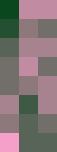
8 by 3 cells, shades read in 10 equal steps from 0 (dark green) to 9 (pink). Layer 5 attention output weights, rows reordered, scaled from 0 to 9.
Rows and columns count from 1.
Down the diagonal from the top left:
0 5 6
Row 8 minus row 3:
6 -3 -3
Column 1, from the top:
0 1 3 4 4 6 5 9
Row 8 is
9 3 3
